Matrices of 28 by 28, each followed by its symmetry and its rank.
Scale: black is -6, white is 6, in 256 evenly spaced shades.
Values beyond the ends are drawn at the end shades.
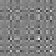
symmetric, rank two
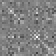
symmetric, rank five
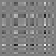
symmetric, rank one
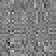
neither, rank five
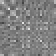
symmetric, rank five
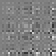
symmetric, rank two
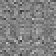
neither, rank five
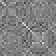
symmetric, rank five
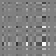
symmetric, rank one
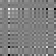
symmetric, rank one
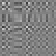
symmetric, rank two
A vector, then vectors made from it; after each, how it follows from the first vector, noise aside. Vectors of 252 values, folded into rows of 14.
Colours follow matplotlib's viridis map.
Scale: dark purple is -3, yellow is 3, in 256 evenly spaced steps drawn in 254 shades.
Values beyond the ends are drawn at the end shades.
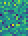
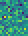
wrapped around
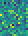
negated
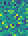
negated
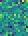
wrapped around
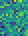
wrapped around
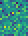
wrapped around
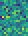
wrapped around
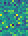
negated
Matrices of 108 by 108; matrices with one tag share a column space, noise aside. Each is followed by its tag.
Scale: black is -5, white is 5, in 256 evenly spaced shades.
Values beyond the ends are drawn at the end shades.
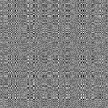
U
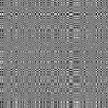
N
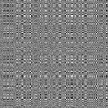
U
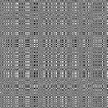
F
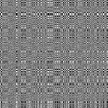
N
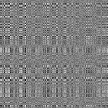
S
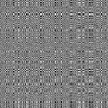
N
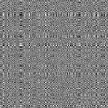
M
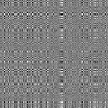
N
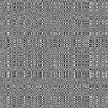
F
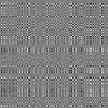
S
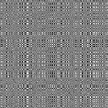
F
